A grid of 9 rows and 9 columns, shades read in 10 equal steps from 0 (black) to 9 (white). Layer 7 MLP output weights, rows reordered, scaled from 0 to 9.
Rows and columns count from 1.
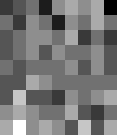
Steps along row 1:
up up down up up down up down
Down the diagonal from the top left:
2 2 5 3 4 4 4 2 6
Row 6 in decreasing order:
6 5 4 4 4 4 4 3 3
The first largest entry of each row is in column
6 8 6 3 6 3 2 2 2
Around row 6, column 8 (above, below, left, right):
5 5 4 4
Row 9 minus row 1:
4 6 1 5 0 -3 2 -3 6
